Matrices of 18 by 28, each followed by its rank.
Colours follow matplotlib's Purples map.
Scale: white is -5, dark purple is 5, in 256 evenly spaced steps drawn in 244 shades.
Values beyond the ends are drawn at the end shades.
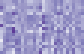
three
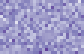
full rank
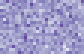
full rank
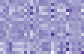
three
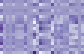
two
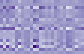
two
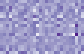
three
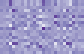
three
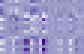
two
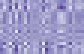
two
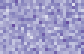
full rank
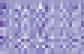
three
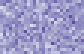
full rank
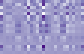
two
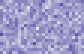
full rank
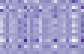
two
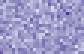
full rank
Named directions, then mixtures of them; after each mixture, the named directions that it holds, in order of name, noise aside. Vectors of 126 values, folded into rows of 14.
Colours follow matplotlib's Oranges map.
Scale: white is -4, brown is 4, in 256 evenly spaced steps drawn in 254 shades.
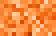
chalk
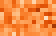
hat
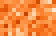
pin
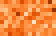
hat, pin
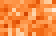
pin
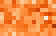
hat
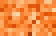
chalk, hat, pin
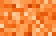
chalk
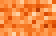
hat, pin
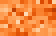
chalk, pin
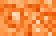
chalk, hat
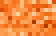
hat, pin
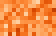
hat, pin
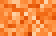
chalk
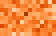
chalk, hat, pin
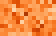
chalk, pin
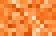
chalk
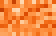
chalk, hat, pin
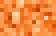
chalk, hat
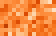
pin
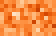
chalk, hat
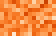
chalk, hat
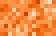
pin
